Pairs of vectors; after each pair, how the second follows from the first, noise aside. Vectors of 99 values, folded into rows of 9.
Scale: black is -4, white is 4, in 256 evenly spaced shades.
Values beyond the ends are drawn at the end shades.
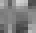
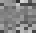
sign-scrambled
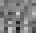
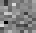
shuffled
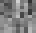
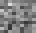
shuffled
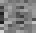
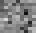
shuffled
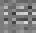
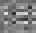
copied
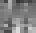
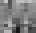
negated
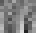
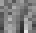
negated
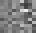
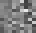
copied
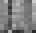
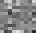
sign-scrambled
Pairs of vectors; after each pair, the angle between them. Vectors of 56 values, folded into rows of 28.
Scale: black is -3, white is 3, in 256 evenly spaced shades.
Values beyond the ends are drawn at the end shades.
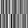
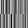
nearly parallel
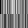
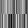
orthogonal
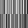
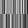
nearly parallel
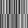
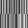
nearly parallel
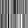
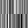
nearly opposite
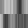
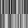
partly opposed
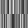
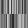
partly aligned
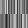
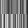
orthogonal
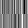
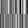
partly opposed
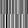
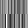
nearly opposite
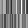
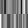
partly opposed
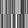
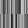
nearly opposite
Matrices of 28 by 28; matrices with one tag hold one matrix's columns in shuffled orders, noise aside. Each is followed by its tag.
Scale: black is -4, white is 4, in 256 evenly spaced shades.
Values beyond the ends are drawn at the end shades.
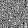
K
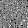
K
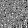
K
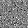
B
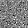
B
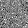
B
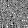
K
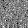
K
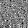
K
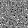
B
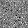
B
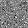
B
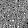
K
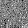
K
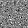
B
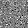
B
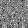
K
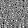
K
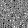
K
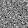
B
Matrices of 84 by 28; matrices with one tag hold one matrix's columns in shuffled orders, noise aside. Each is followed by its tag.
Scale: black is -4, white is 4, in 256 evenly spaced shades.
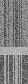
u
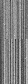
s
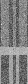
u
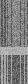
u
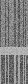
u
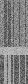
u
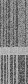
u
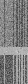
u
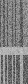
u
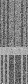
u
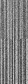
s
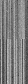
s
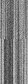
s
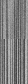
s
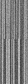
s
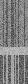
u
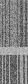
u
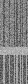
u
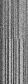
s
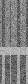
u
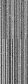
s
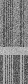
u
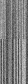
s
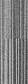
s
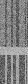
u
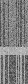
u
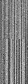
s
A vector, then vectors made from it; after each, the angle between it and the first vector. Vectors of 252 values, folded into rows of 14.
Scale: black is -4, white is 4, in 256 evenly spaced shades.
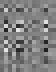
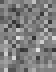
partly aligned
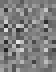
nearly opposite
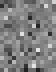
orthogonal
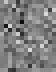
partly opposed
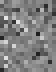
orthogonal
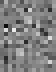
partly opposed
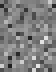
orthogonal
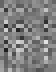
nearly opposite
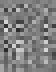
nearly opposite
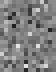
orthogonal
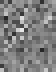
partly aligned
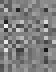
nearly parallel
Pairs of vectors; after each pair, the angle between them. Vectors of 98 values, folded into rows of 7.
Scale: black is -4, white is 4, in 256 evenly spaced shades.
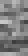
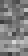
nearly opposite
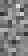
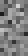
nearly parallel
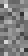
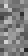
nearly parallel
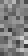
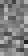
nearly opposite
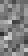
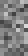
partly opposed
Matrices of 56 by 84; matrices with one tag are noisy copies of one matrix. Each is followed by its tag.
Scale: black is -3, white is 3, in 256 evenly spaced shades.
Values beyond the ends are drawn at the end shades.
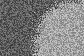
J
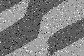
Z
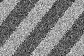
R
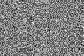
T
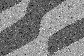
Z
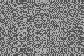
T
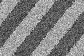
R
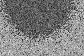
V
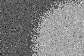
J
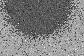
V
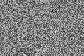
T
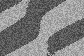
Z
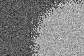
J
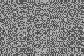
T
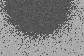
V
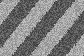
R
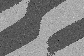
Z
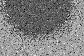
V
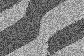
Z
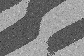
Z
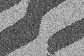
Z
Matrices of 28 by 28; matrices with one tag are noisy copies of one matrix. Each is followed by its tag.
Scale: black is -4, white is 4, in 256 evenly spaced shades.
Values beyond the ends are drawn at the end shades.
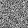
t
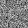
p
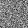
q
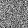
q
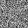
p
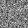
p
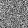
q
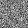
t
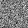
t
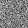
q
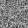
p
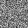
p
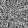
p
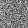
q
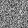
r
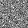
t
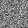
r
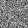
p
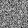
r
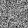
p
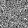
p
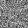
p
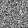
r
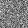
q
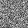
t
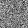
q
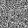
p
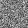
t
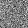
q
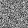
t
